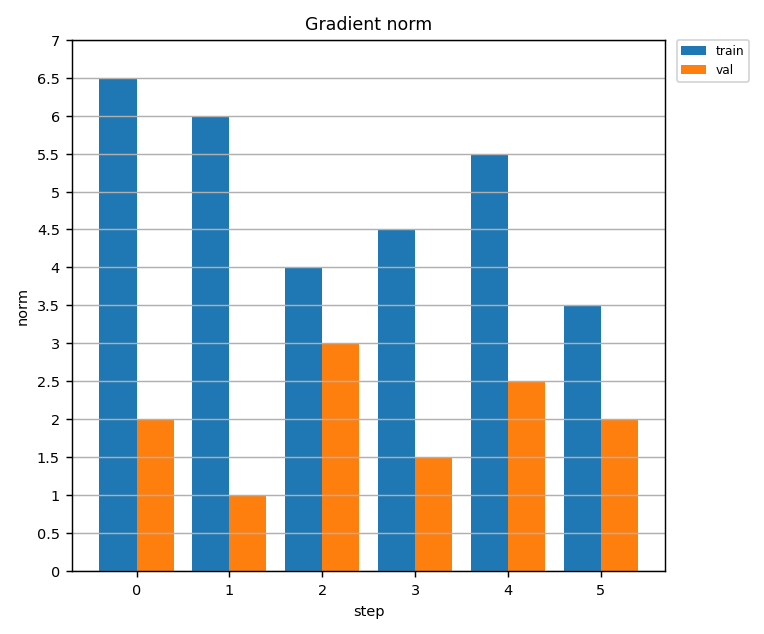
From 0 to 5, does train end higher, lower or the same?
lower
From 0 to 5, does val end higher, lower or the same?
the same
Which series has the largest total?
train
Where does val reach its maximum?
2
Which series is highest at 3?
train
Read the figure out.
Title: Gradient norm
x-axis: step, ticks 0 1 2 3 4 5
y-axis: norm, ticks 0 0.5 1 1.5 2 2.5 3 3.5 4 4.5 5 5.5 6 6.5 7
Legend: train, val
Values:
train: 6.5 6 4 4.5 5.5 3.5
val: 2 1 3 1.5 2.5 2
